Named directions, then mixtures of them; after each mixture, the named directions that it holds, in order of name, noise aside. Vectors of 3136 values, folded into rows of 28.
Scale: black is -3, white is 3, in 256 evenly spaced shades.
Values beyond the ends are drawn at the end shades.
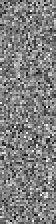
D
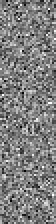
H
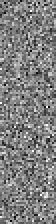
D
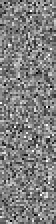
D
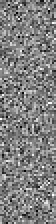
H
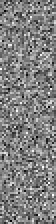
D, H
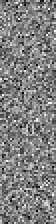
H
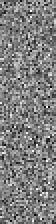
D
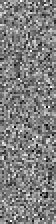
D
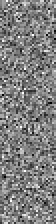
H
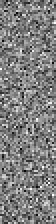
D, H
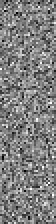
D, H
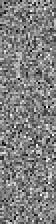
D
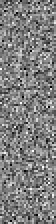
D, H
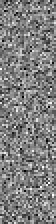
D, H
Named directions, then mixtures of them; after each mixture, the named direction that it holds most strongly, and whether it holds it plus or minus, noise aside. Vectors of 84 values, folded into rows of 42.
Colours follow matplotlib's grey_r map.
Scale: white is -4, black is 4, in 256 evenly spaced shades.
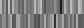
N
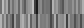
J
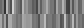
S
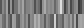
N, minus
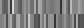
N, plus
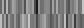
J, plus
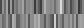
N, minus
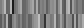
S, minus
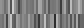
N, plus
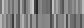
J, plus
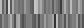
N, plus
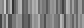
S, minus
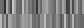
S, plus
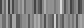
N, minus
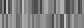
S, plus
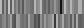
N, plus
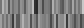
J, plus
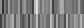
J, minus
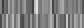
J, minus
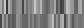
S, minus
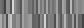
S, plus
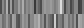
N, minus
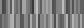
J, minus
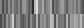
J, minus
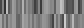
S, plus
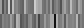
N, plus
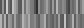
S, plus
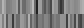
J, plus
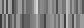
S, minus
